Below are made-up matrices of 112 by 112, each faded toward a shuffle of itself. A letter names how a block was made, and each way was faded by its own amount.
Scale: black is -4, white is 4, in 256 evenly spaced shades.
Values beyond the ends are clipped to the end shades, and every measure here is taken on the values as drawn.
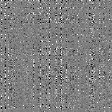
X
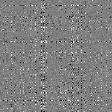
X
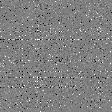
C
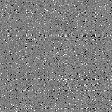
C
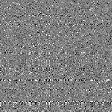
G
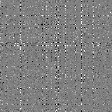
X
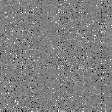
C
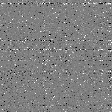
C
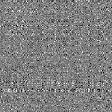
G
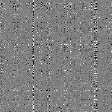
X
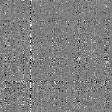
X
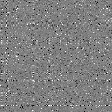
C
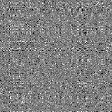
G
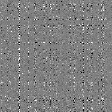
X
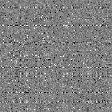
G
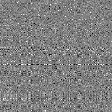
G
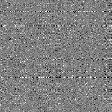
G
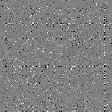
C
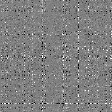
X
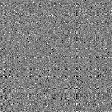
G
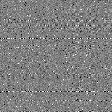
G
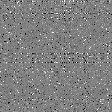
C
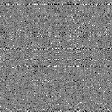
G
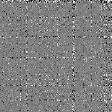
X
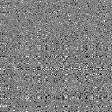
G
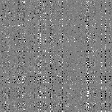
X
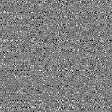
G
